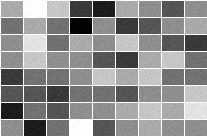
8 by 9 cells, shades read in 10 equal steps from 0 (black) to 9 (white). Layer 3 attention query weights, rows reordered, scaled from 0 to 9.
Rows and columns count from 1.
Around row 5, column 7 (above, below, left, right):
6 5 6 4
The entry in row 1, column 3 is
7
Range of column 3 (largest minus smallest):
5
